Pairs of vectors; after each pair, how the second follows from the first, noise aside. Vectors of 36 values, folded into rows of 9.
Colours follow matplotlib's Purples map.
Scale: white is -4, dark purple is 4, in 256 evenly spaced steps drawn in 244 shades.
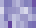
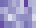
reversed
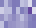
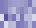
reversed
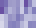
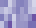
reversed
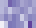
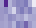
reversed
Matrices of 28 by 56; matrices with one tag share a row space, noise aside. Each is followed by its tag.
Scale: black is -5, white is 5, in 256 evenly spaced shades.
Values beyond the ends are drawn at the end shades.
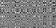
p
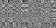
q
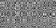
p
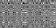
q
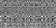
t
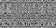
t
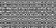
t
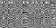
q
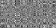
p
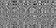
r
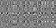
r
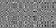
r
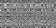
t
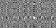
r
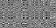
q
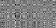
p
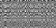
t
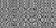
r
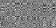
p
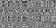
q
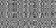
r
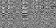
q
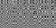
r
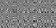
r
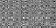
q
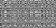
t
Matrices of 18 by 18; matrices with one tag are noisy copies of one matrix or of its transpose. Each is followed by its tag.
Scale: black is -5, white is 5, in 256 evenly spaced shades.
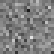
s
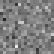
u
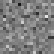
u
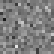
u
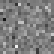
u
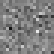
s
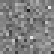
s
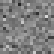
u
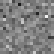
u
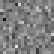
u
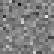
u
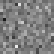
u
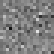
s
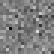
s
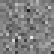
s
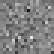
s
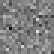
s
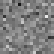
u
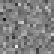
u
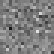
s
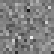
s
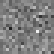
s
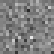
s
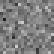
u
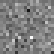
s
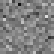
u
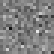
s
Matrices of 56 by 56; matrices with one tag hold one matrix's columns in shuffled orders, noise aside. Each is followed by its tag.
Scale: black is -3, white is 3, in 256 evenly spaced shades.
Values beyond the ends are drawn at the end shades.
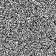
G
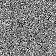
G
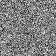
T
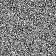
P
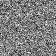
P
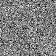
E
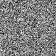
T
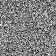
P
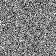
P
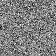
P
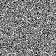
T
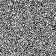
P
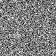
T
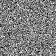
T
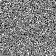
G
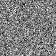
E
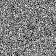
E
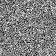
E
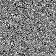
P
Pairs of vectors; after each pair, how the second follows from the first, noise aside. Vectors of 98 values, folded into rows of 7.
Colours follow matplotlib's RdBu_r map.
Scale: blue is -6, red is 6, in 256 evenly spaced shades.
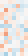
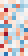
scaled up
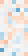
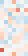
negated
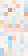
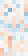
negated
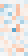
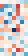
scaled up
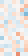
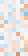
copied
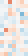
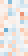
negated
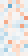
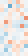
copied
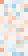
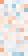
copied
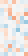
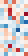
scaled up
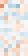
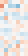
copied
